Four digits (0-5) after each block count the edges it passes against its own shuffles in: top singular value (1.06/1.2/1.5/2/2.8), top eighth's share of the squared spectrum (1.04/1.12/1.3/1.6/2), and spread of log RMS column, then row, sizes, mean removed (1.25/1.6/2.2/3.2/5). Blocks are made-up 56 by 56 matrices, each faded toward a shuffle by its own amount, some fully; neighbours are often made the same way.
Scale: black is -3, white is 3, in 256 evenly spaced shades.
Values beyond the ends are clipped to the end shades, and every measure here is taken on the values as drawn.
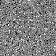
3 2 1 0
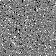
0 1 0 0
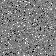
0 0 0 0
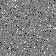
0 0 0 0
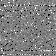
2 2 0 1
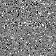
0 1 0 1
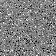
1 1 0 1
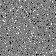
0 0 0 0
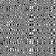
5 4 3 3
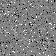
0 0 0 0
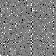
4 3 2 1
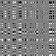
5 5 4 4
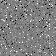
2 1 0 0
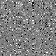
4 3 2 1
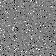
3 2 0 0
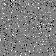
3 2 0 0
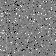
0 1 0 0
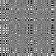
5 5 4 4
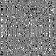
4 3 2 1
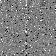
2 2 0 0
